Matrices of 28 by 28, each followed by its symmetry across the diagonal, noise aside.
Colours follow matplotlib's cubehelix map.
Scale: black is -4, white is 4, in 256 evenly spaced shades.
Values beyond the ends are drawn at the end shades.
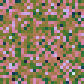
symmetric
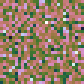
neither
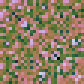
symmetric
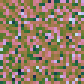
antisymmetric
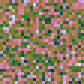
neither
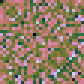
symmetric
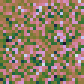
antisymmetric
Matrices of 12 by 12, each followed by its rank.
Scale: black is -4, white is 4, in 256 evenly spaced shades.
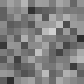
full rank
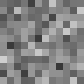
full rank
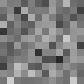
full rank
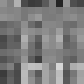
two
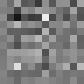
two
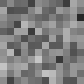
full rank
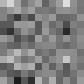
two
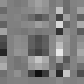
two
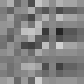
two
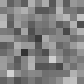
full rank
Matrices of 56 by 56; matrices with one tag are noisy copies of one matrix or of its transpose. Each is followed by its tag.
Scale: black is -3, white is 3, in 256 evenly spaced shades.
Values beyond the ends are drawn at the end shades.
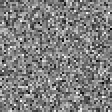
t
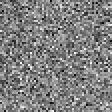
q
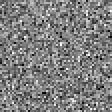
t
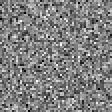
t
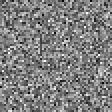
t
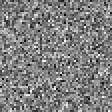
t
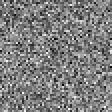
q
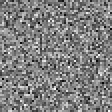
t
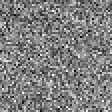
q
